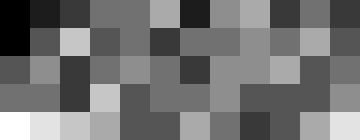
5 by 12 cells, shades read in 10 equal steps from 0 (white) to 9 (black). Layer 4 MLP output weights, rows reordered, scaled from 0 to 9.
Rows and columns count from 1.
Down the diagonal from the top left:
9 6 7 2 6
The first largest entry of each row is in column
1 1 3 3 9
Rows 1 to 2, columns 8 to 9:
4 3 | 5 4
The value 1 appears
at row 5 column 2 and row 5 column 12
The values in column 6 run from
3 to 7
